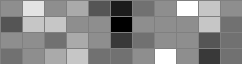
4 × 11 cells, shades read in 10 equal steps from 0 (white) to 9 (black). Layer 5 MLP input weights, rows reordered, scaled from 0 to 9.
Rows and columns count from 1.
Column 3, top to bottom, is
4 2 5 3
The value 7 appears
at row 3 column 6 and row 4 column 10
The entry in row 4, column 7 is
4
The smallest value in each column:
4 1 2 2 4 5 4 0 0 2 4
